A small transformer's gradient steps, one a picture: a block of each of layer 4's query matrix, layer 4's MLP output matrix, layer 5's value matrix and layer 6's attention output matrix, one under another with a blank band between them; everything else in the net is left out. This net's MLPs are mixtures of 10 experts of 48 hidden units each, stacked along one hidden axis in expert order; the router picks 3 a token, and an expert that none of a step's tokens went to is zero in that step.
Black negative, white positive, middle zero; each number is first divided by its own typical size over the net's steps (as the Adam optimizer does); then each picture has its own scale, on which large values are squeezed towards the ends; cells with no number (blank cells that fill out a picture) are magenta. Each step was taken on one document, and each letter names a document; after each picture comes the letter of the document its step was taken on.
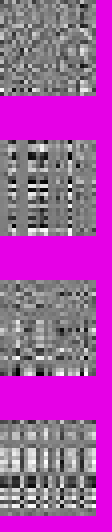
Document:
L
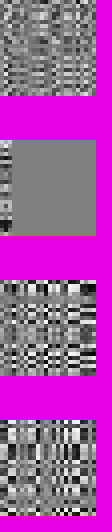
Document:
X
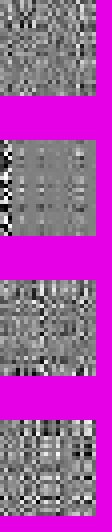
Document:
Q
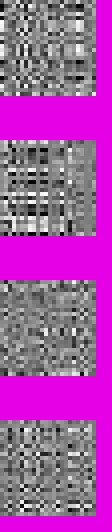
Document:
L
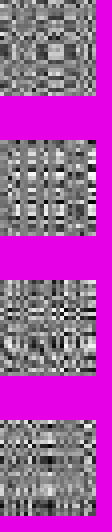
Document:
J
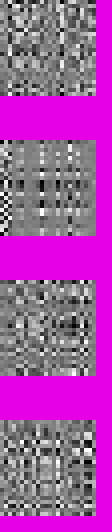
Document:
Q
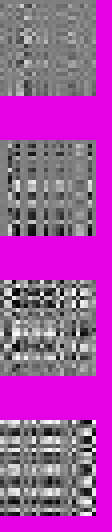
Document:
J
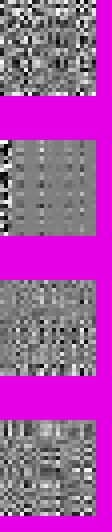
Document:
Q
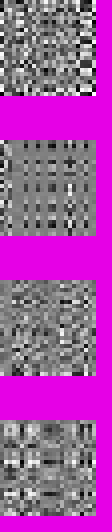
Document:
L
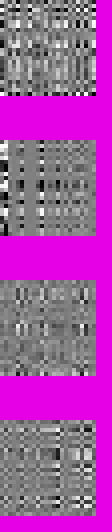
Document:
Q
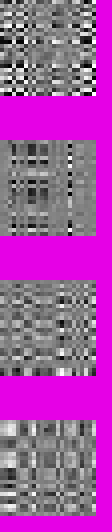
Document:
L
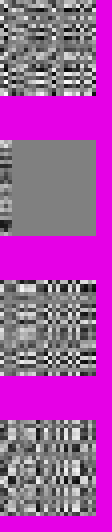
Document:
X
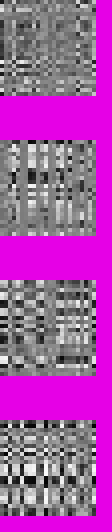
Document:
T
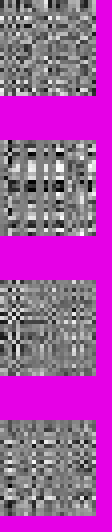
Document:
T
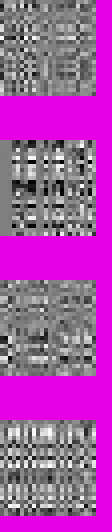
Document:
T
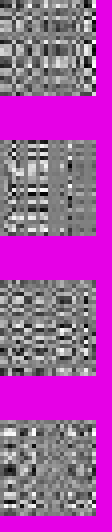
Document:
L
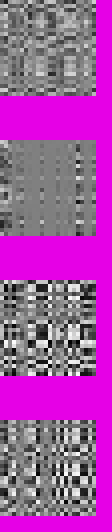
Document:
X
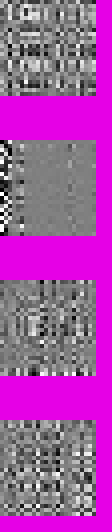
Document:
Q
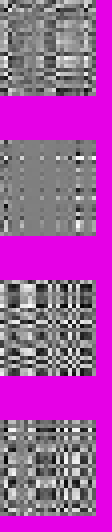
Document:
X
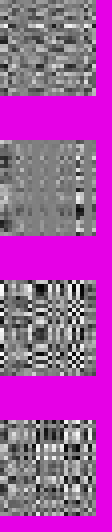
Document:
X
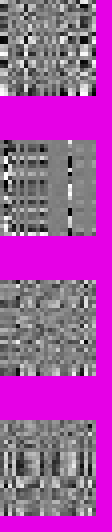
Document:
L
